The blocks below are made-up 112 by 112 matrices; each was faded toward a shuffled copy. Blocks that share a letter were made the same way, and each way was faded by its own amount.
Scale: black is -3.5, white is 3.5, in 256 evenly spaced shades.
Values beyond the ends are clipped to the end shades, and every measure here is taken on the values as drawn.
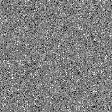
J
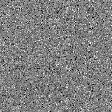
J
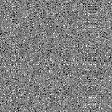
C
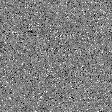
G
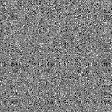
C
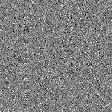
J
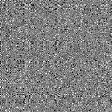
C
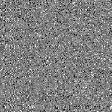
C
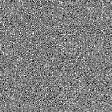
C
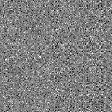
C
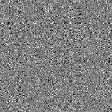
C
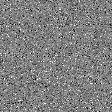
G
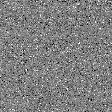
G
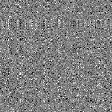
C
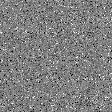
G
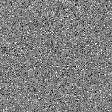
J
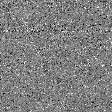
G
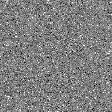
J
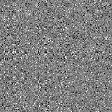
C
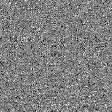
J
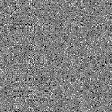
C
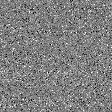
G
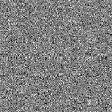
C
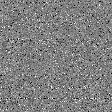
G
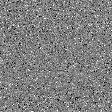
G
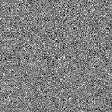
C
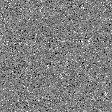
G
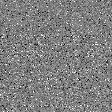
G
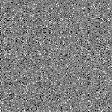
C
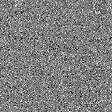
J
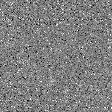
G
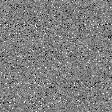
G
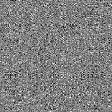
C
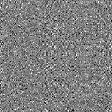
C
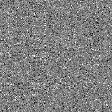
J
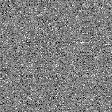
J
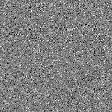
J
